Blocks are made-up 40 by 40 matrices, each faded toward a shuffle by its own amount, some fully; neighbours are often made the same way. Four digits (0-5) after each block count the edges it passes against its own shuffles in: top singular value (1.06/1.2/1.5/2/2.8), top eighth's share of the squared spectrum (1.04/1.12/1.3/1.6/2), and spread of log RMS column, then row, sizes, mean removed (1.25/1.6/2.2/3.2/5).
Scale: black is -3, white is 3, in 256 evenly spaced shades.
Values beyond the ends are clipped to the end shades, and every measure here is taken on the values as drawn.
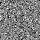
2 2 0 0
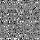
3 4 1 2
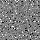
2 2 0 1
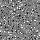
0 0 0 0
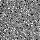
0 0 0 0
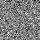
0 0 0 0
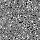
0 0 0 0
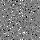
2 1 1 0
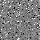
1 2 1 0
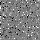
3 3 1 1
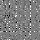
4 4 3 1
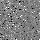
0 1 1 0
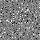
2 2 0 1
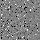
2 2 1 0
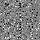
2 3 2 1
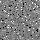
0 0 0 0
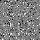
3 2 1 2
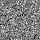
1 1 0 0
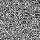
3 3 0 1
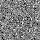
1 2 0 0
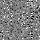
3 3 2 0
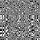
4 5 3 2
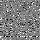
3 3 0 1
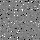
2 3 0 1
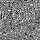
2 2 0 0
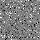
2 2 0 0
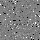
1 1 1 0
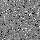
0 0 0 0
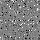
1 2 0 0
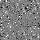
1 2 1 0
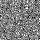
1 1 0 0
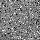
0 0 0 0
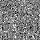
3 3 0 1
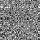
3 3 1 1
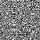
3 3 1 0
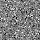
2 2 0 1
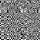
4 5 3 3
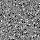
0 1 0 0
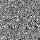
1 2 0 2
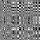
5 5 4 3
